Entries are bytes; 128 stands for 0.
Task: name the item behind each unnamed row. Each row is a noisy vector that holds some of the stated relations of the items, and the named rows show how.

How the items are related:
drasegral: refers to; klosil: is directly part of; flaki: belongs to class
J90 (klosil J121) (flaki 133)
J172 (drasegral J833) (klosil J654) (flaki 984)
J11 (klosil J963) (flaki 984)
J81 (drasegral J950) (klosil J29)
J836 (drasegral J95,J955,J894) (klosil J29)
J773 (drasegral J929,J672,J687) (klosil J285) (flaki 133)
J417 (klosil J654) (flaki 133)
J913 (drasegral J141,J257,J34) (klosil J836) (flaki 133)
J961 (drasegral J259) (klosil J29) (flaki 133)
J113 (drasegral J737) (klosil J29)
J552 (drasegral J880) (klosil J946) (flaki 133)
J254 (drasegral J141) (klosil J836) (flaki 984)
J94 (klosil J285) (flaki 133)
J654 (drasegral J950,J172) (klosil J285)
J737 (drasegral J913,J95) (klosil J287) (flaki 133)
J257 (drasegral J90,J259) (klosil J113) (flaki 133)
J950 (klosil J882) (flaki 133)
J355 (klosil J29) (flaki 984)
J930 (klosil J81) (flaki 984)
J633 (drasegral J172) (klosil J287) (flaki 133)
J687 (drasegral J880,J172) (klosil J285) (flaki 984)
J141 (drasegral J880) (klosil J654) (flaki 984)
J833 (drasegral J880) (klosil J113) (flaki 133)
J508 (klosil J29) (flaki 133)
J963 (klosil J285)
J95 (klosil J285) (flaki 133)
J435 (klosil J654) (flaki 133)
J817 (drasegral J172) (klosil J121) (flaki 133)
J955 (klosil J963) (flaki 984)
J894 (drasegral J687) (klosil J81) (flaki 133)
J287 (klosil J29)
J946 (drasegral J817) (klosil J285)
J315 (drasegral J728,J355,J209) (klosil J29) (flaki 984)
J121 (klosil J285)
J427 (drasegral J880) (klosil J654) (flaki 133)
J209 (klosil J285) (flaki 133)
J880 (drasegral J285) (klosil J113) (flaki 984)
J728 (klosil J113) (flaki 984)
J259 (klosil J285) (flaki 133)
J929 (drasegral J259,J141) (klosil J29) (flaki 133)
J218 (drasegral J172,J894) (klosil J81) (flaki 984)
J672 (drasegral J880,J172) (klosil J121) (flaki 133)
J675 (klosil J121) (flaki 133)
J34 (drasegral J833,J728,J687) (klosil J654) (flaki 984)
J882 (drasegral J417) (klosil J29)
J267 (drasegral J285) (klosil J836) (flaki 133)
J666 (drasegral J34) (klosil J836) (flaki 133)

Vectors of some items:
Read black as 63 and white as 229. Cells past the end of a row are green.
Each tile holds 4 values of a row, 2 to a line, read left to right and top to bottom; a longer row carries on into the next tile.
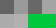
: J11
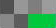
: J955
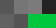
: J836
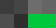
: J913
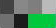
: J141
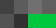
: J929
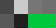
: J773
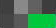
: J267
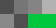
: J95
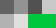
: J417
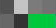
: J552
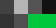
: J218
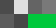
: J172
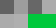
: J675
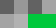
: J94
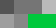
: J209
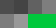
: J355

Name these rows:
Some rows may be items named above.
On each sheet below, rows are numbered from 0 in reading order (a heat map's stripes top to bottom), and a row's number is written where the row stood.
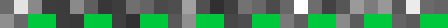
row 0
J946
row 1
J833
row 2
J880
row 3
J950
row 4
J666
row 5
J654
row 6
J955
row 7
J817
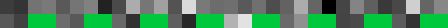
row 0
J257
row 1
J836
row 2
J34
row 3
J672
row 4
J882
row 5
J81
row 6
J894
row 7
J427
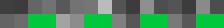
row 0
J728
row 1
J209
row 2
J113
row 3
J113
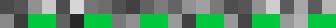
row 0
J259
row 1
J672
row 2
J355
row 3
J285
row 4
J90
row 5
J435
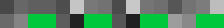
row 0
J315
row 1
J773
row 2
J773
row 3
J209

